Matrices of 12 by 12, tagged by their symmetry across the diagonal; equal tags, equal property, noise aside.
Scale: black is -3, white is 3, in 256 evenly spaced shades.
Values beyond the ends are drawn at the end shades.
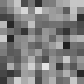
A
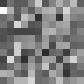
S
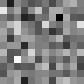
A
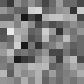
S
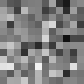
A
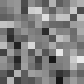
A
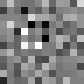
A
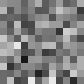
S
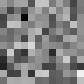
S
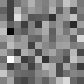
S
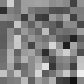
A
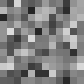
A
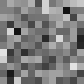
S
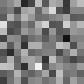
A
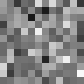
S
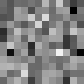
S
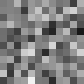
A
